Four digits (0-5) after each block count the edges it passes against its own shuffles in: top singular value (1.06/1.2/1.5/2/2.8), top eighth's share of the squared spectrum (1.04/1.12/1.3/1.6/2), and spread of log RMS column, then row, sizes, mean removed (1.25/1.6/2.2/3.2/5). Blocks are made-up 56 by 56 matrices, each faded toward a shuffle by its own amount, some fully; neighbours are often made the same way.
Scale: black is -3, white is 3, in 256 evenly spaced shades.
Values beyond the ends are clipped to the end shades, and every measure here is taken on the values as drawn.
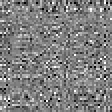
4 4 2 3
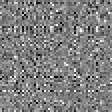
4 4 2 2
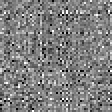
4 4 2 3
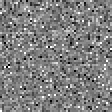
0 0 0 0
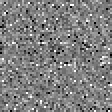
1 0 0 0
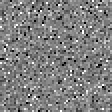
0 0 0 0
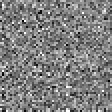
3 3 2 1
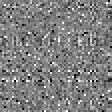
4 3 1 2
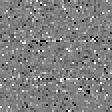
2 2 0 1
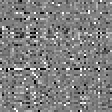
4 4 1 3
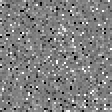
1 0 0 0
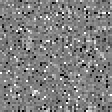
3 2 0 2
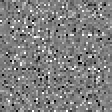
3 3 1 1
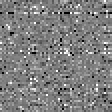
4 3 1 2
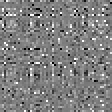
4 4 2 2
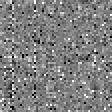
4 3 2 0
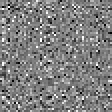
4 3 2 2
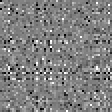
4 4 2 2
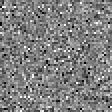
0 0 0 0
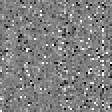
3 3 1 0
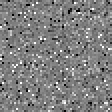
1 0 0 0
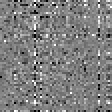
4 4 3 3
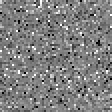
1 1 0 0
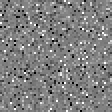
0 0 0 0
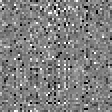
4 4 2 2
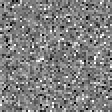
0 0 0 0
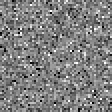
0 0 0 1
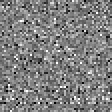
1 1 0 2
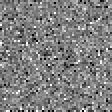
1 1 0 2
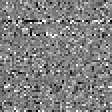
2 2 0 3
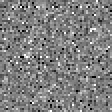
1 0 0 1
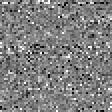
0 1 0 2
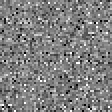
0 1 0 2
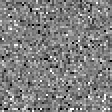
1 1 0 1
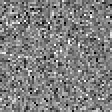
0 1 0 1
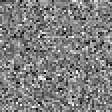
1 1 0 1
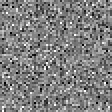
0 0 0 1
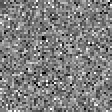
0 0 0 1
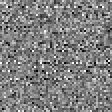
1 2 0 3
